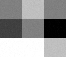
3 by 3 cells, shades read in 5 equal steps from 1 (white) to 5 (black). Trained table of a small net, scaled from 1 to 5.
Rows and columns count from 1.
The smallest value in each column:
1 1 2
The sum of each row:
8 12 4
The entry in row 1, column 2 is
2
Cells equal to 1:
2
